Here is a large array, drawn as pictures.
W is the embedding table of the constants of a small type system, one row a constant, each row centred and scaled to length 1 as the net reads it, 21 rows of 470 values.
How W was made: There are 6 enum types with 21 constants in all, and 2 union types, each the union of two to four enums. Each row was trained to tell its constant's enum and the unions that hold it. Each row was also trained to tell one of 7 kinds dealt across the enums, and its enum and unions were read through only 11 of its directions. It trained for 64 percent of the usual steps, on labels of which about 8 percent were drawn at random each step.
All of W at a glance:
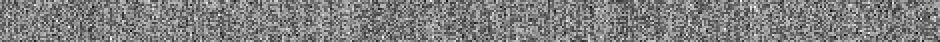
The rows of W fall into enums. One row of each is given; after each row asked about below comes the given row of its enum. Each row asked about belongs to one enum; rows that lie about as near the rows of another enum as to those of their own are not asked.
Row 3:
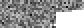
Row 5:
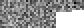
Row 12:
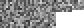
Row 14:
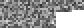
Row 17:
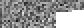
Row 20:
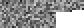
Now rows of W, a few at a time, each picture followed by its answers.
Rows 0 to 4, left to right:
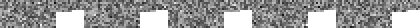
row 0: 20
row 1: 14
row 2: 3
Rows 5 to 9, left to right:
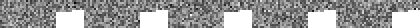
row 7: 17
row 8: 5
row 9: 20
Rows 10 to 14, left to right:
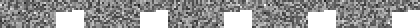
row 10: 17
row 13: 5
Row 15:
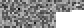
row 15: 20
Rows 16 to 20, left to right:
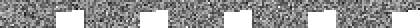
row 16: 14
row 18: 20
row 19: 17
